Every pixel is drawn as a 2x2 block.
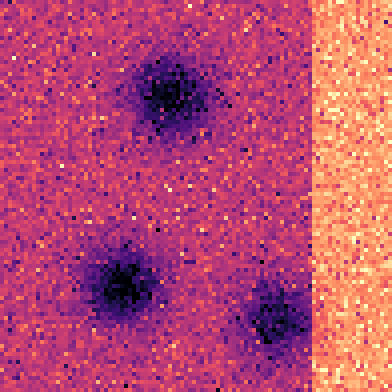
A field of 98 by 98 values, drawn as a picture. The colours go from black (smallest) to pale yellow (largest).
There are three dips. The values follow a bell shape. A vertical seam about 80% of the way across splits the table, and the right part is higher.
